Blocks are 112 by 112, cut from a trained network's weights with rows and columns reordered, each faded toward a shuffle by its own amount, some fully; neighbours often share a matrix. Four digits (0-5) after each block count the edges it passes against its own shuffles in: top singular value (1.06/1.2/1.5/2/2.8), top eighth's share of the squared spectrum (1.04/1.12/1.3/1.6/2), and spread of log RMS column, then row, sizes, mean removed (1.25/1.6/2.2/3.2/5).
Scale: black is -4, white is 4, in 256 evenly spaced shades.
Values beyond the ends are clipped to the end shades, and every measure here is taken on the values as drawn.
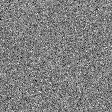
0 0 0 0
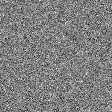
1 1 0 0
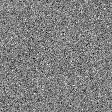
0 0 0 0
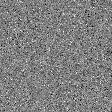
0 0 0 0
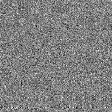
3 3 0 2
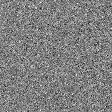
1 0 0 0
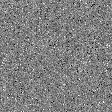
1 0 0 0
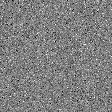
0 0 0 0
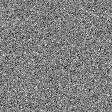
0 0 0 0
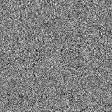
3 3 1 2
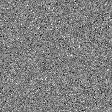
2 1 0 1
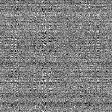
4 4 3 1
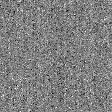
2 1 0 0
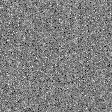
1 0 0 0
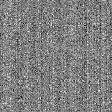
3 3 1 2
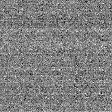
3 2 2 0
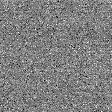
2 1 1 0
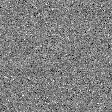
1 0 0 0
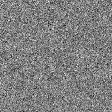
2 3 1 1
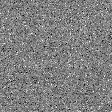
1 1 0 0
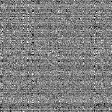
4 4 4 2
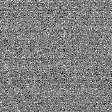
3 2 2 0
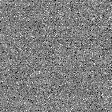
2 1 1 0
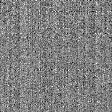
3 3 0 3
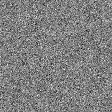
0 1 0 0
